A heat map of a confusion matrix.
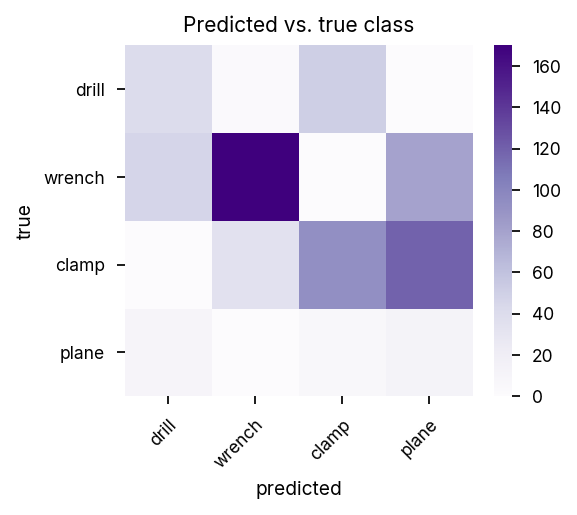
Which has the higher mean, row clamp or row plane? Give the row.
clamp
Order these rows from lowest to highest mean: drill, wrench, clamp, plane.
plane, drill, clamp, wrench
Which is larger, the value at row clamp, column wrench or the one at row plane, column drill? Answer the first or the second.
the first
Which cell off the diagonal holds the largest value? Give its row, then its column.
clamp, plane
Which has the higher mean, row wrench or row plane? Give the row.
wrench
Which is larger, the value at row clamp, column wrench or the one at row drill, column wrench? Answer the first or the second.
the first
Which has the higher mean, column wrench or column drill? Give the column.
wrench
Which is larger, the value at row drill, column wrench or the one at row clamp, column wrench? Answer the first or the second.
the second
